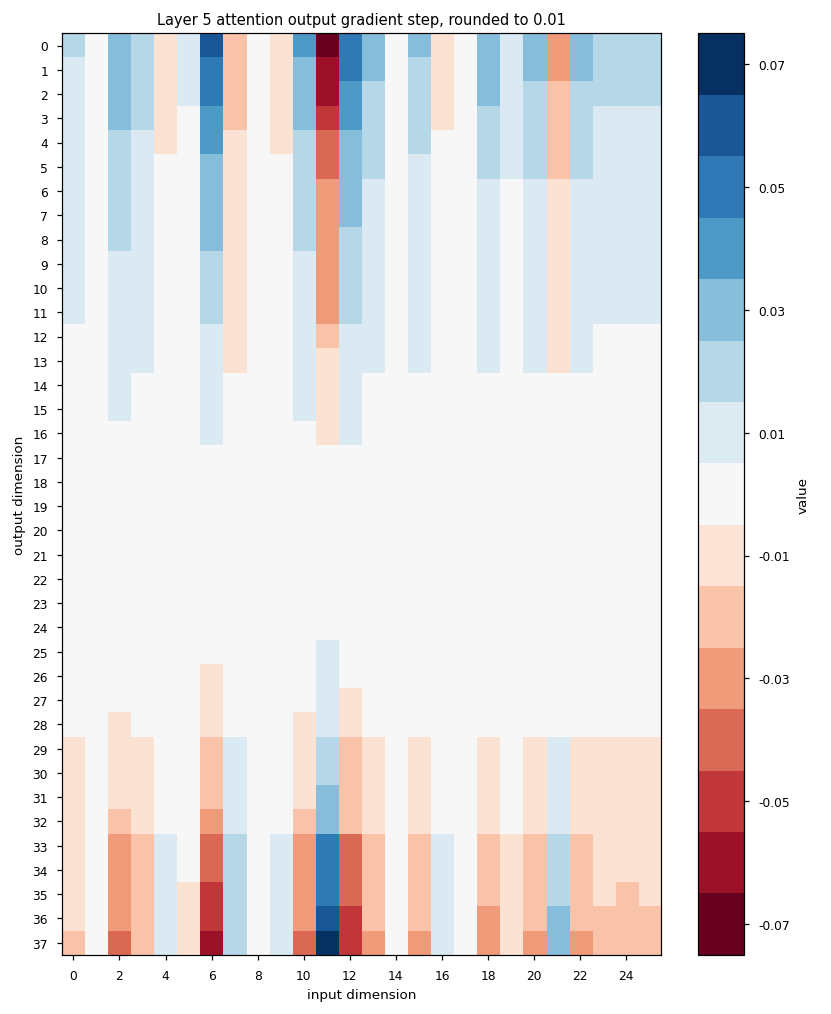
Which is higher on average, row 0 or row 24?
row 0
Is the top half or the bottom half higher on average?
top
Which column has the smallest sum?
11
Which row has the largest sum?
0
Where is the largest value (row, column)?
37 11
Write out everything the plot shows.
Title: Layer 5 attention output gradient step, rounded to 0.01
x-axis: input dimension, ticks 0 2 4 6 8 10 12 14 16 18 20 22 24
y-axis: output dimension, ticks 0 1 2 3 4 5 6 7 8 9 10 11 12 13 14 15 16 17 18 19 20 21 22 23 24 25 26 27 28 29 30 31 32 33 34 35 36 37 (0 at the top)
Colour bar: value, ticks -0.07 -0.05 -0.03 -0.01 0.01 0.03 0.05 0.07
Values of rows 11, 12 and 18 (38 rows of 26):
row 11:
0.01 0 0.01 0.01 0 0 0.02 -0.01 0 0 0.01 -0.03 0.02 0.01 0 0.01 0 0 0.01 0 0.01 -0.01 0.01 0.01 0.01 0.01
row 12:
0 0 0.01 0.01 0 0 0.01 -0.01 0 0 0.01 -0.02 0.01 0.01 0 0.01 0 0 0.01 0 0.01 -0.01 0.01 0 0 0
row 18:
0 0 0 0 0 0 0 0 0 0 0 0 0 0 0 0 0 0 0 0 0 0 0 0 0 0
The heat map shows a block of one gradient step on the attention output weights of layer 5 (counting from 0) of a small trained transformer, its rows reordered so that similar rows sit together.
